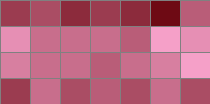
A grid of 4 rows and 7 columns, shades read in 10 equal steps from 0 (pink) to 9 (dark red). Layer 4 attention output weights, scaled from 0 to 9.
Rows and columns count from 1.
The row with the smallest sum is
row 2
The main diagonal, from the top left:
6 3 3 4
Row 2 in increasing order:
0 1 1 3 3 3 4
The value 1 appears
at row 2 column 1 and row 2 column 7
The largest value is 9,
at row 1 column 6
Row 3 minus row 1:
-4 -2 -4 -2 -4 -7 -4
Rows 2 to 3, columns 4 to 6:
3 4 0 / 4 3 2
